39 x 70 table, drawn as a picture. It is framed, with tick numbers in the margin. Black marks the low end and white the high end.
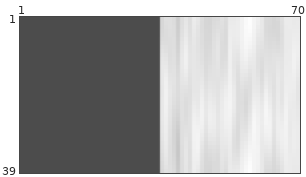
The table splits into one row of 2 panels. Panel 1,1: low, flat. Panel 1,2: very high, streaked downward, faint in contrast.
